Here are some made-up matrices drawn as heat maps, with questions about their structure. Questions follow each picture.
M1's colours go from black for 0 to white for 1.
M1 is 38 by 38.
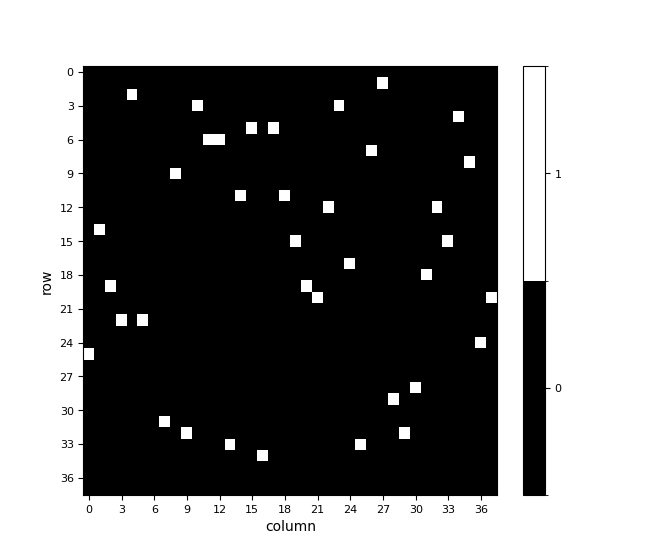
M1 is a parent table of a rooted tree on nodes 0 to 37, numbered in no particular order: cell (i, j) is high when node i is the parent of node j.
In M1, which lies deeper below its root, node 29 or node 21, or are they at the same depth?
node 21
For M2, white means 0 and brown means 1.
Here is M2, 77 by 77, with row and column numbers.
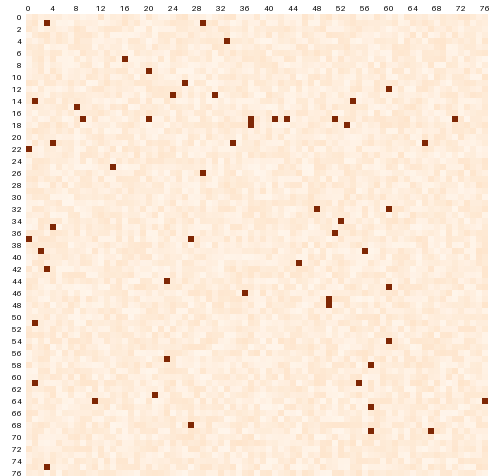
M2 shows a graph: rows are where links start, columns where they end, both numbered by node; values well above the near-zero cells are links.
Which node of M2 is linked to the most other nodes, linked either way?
node 17
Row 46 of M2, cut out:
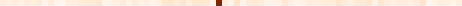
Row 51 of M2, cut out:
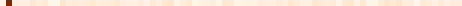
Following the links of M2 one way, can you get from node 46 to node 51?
yes
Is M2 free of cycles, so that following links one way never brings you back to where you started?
yes
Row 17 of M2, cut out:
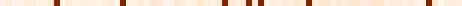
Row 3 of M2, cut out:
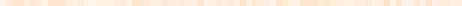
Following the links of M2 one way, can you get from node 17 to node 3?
yes
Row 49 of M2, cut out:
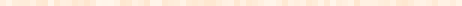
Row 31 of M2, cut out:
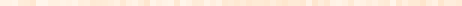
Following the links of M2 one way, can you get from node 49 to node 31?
no
